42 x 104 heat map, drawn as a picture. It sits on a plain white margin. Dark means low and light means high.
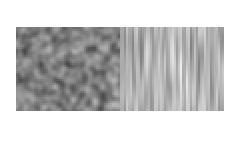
It is made of 1 by 2 panels. Panel 1,1: middling, blotchy. Panel 1,2: high, streaked downward.
